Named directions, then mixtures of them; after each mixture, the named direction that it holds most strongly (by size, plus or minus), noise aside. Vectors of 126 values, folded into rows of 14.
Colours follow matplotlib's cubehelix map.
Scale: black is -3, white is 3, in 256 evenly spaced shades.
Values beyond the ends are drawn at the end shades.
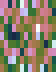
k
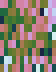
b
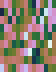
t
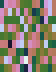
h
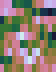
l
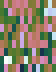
b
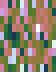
k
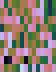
h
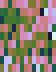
b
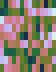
l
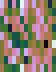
k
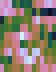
l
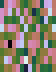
h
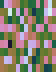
h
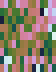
b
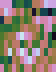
l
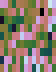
b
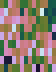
b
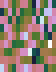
t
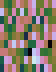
t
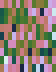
b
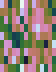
k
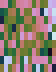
b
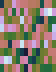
h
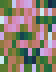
l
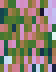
b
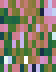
b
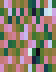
t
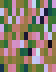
t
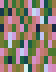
h
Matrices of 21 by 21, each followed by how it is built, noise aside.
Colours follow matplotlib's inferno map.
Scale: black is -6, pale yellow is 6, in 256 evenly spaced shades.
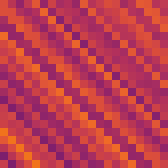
Toeplitz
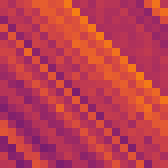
Toeplitz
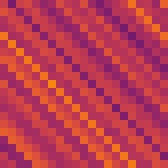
Toeplitz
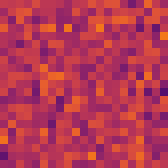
noise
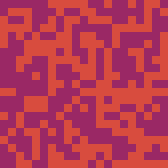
noise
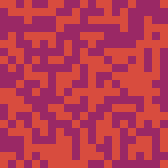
noise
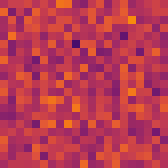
noise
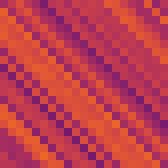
Toeplitz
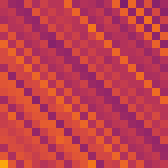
Toeplitz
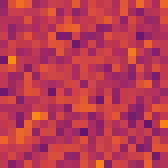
noise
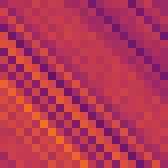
Toeplitz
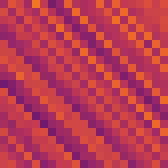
Toeplitz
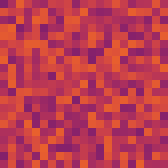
noise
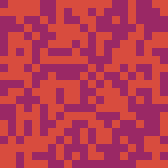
noise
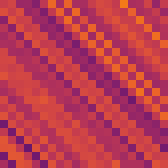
Toeplitz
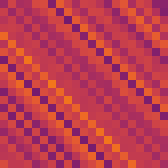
Toeplitz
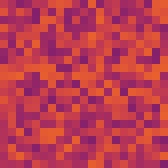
noise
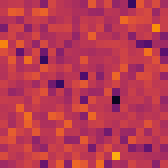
noise
